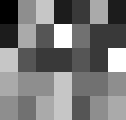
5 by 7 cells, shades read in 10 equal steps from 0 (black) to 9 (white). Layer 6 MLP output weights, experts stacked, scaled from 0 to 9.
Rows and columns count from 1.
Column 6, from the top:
6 2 2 4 5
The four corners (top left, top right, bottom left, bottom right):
0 1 5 6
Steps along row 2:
up down up down down same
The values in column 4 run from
1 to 9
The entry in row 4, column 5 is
4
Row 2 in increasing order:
1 2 2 3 4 6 9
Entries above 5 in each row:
2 2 2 2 3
